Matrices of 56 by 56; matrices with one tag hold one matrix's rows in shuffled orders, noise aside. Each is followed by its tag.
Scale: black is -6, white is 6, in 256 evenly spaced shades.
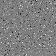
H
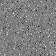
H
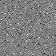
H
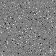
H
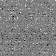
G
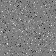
H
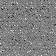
G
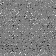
G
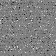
G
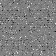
G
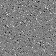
H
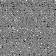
G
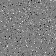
H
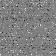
G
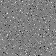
H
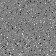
H
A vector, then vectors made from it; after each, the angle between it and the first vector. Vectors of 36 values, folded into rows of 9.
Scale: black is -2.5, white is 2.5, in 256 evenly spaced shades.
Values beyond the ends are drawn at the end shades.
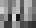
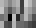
nearly parallel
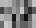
partly opposed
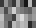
orthogonal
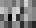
nearly parallel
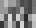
partly opposed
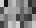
orthogonal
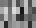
partly aligned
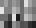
nearly parallel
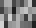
orthogonal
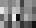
nearly parallel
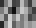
partly opposed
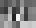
nearly opposite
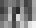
nearly opposite
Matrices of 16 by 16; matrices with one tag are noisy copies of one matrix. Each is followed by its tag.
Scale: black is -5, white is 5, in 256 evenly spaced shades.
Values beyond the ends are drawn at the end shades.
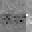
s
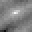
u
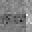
s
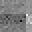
s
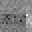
s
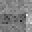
s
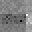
s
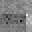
s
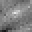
u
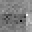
s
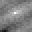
u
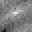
u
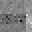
s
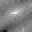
u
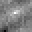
u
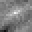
u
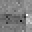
s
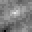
u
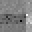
s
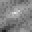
u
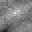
u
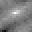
u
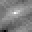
u
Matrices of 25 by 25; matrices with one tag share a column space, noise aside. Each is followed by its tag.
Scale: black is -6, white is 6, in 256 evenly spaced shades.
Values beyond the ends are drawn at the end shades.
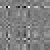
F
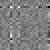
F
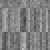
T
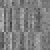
T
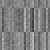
T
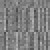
T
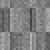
T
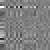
F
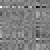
F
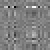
F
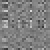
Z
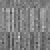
T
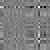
F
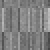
T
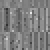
T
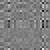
Z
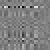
F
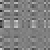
Z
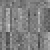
T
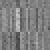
T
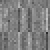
T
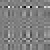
F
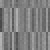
T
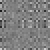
Z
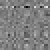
F
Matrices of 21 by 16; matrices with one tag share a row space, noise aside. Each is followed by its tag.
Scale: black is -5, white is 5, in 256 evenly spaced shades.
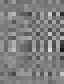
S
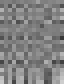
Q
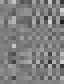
S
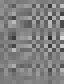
S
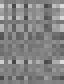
Q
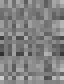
Q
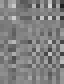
S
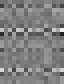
Q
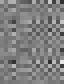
S
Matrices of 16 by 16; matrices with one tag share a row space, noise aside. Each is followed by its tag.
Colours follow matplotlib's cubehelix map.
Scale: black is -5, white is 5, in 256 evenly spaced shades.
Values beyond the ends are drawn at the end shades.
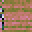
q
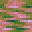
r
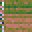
q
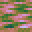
r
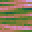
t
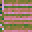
q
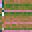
q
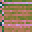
q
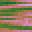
t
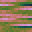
t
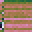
q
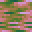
r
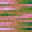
t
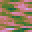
r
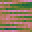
t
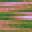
t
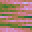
t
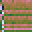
q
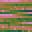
t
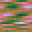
r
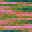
t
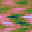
r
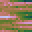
t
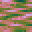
r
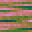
t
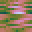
r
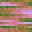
t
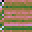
q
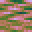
r
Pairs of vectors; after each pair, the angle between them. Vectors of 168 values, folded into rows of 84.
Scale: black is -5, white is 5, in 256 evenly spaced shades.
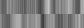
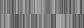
partly opposed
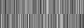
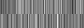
partly aligned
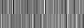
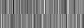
nearly parallel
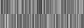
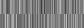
partly aligned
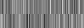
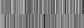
partly aligned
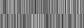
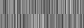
nearly parallel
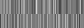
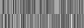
orthogonal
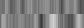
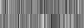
partly opposed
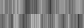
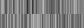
partly aligned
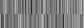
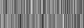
nearly opposite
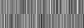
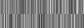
nearly parallel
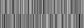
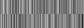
partly aligned
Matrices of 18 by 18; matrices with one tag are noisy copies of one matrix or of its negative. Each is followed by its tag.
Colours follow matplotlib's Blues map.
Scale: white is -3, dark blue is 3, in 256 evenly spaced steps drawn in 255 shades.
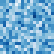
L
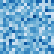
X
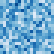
L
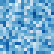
L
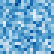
L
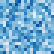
L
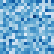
X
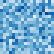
X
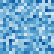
X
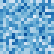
X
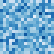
X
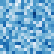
L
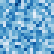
L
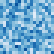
L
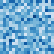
X
